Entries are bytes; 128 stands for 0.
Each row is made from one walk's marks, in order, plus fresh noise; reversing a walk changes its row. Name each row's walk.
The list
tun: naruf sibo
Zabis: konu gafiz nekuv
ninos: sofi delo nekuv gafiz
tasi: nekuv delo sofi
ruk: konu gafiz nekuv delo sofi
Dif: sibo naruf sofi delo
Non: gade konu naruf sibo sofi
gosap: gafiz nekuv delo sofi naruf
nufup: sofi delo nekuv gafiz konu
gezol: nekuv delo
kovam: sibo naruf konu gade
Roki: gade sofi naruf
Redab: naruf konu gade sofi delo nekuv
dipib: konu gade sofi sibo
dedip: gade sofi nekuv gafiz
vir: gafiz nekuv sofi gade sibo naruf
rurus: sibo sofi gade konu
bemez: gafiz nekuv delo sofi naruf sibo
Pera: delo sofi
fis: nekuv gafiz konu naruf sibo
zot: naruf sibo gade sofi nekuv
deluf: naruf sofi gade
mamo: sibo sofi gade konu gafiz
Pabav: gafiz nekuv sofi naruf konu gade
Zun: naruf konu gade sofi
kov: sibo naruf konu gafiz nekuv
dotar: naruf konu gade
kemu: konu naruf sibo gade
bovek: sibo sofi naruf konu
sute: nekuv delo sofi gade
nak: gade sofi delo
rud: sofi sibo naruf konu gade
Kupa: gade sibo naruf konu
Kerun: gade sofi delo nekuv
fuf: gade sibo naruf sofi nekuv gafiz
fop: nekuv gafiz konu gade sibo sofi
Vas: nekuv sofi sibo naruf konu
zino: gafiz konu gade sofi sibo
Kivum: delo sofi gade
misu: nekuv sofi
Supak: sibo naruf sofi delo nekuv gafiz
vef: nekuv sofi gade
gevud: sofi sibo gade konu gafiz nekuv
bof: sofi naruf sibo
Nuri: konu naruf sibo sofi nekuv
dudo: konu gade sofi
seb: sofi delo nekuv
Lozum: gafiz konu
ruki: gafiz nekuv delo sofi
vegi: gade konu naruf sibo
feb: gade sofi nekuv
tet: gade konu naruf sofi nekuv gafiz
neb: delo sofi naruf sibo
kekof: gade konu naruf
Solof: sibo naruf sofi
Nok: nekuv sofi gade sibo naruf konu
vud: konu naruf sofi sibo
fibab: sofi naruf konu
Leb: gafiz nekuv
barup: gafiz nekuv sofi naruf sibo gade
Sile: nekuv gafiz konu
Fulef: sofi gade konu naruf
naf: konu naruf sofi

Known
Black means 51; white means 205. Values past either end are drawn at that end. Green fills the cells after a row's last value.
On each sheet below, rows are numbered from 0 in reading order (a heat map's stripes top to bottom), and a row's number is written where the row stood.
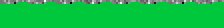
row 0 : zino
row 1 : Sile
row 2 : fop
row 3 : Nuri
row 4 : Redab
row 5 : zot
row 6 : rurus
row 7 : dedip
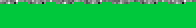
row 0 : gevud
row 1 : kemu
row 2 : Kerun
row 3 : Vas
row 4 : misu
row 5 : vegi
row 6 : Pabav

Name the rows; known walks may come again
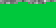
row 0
ninos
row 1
dedip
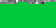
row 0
Lozum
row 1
feb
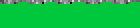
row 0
vud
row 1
rurus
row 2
Kupa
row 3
fis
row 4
fibab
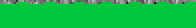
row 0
Kivum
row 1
ruki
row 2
naf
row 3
Roki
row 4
Fulef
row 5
Non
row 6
vir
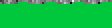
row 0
neb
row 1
deluf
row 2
Pabav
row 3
Zun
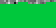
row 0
fop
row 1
misu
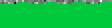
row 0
dotar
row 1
gezol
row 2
tasi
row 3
kov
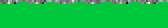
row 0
Nuri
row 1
sute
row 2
Leb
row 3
ruk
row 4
zino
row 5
Kerun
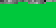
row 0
Solof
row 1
nak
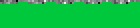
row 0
Dif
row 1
mamo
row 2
Redab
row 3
kemu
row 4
Vas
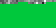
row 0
bemez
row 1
gevud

